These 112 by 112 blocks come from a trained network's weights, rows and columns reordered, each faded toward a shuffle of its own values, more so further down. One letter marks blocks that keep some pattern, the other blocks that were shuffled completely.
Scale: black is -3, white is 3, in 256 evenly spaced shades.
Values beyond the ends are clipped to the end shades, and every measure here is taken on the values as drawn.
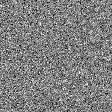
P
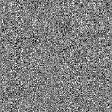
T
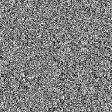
T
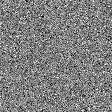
P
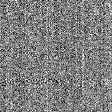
T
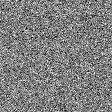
P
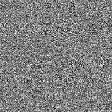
T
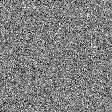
P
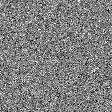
P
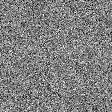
P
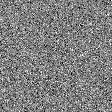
P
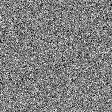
P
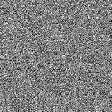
T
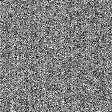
T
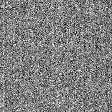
T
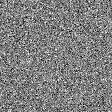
P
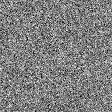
P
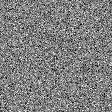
P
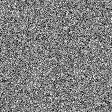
P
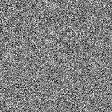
T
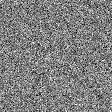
P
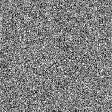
T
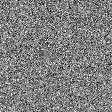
P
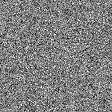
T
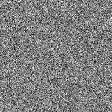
T
